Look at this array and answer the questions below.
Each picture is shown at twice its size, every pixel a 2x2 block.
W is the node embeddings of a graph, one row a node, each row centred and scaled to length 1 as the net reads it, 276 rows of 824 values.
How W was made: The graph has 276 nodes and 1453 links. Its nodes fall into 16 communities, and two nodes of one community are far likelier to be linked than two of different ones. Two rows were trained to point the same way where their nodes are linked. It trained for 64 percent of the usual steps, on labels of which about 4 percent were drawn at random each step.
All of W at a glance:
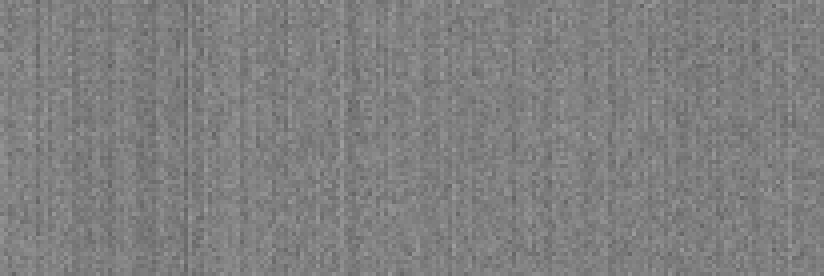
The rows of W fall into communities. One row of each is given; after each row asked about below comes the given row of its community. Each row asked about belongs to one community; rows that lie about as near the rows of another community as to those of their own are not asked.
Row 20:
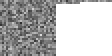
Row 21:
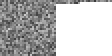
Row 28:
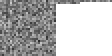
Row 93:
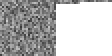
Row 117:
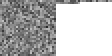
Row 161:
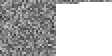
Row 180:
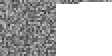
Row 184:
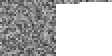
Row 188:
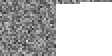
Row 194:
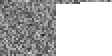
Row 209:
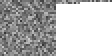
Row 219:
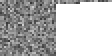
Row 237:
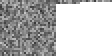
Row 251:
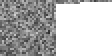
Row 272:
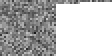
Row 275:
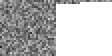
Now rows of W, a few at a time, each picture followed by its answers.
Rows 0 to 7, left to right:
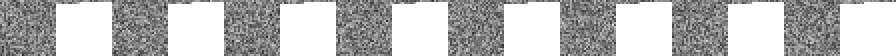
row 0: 180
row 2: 194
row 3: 20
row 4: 188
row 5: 272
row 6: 21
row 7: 209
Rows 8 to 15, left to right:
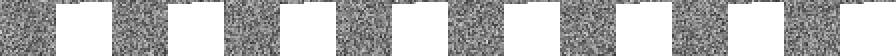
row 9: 28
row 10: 219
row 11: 93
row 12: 20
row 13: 251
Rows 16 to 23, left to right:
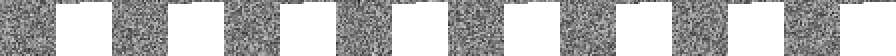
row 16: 194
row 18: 93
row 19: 180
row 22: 93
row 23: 21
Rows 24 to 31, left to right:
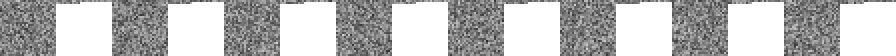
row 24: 21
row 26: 180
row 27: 184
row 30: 237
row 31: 237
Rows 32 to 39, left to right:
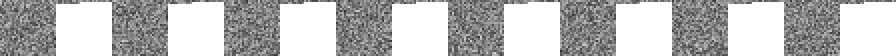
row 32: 161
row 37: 194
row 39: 275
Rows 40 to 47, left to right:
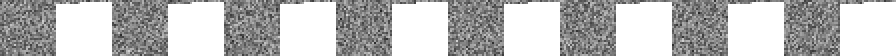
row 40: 20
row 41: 251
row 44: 219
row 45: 28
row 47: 28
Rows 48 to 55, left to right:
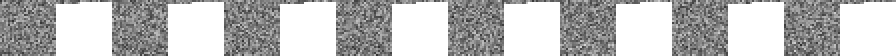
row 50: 28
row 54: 28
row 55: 184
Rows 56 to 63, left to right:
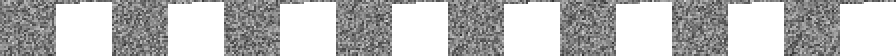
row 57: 184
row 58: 275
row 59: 275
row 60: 219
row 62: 161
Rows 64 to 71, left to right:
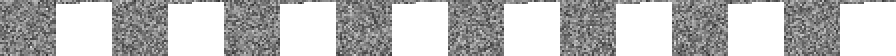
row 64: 209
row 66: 251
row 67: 251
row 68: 219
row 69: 219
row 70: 275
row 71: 219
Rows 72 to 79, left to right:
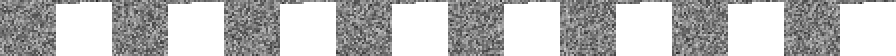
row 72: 275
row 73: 275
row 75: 184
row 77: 20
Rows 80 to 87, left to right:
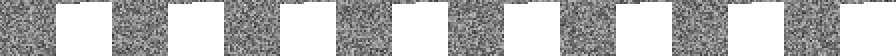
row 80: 219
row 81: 272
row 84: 20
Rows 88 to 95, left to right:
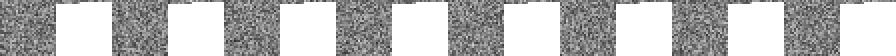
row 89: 251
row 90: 93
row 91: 93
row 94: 93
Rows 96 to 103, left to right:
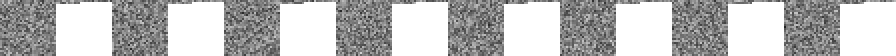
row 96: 219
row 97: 184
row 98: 251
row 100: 275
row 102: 209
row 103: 180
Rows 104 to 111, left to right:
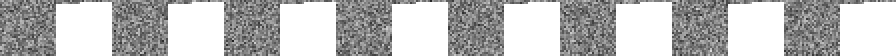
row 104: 93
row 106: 188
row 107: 251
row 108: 180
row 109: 194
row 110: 237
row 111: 21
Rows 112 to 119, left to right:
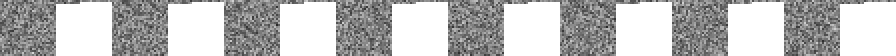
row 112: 275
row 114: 21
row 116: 194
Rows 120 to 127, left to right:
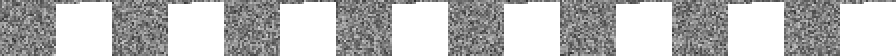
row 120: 117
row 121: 117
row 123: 93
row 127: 20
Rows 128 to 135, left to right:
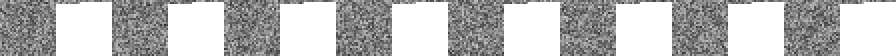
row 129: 20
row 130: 28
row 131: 184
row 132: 251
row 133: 272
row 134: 28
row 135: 275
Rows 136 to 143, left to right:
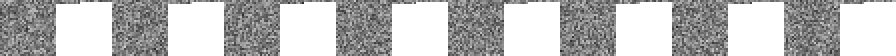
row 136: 219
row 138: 275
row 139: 275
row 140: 28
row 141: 93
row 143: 180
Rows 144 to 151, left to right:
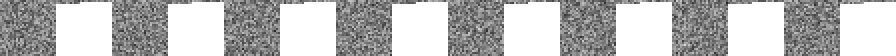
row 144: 21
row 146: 194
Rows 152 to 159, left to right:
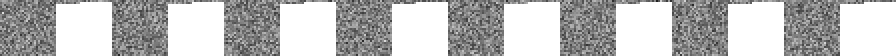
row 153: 20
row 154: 180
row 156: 237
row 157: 209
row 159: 219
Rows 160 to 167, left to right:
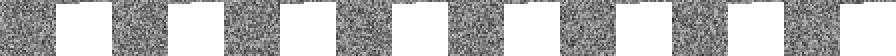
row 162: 194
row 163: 272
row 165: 161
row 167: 93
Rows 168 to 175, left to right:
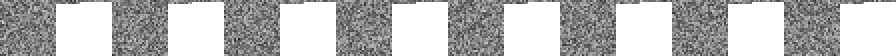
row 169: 209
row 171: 28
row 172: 21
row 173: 188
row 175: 272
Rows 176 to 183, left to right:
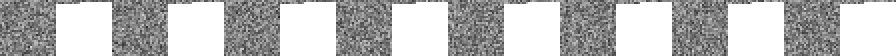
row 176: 28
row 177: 93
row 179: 93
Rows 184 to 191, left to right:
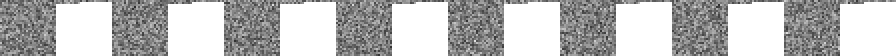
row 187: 219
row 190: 219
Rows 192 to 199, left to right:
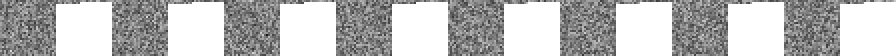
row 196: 117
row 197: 219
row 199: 180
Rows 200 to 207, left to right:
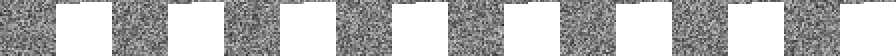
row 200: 20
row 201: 161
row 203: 209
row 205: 93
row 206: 219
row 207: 237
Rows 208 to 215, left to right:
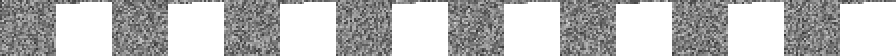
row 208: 93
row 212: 188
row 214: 184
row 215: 28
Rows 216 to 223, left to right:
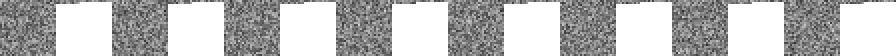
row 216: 275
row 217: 237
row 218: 28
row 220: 275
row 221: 209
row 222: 161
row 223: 209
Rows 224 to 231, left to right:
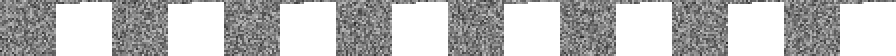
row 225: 21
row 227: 194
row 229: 272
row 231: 28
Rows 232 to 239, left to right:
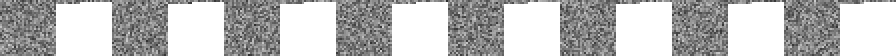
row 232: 272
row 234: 180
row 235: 184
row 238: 237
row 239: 117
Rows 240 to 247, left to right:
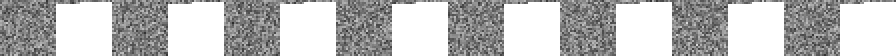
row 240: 117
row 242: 180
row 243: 251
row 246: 272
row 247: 275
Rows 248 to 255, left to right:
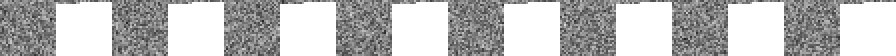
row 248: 117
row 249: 237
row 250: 251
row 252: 188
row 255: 161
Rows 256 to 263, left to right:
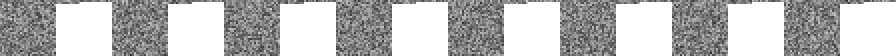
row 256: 209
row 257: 237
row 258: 93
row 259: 237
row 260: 161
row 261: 188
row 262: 275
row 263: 28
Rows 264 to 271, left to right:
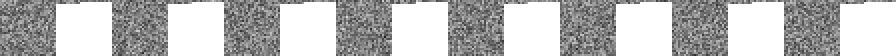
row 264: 237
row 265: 209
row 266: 28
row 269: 219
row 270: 20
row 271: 180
